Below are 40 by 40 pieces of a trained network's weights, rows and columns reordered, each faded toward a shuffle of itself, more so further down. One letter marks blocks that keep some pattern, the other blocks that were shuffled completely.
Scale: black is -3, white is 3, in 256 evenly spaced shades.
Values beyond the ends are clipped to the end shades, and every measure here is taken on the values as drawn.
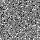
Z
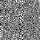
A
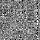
A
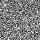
Z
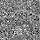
A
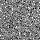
Z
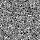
Z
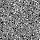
Z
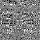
A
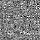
A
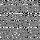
A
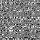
A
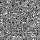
A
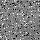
Z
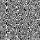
A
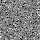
Z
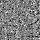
Z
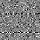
A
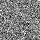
Z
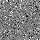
Z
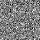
A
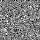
A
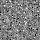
Z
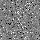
Z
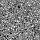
Z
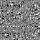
A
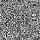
A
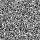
Z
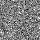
Z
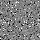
Z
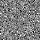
A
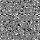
A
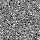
Z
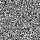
Z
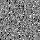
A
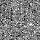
A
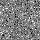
Z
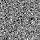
A
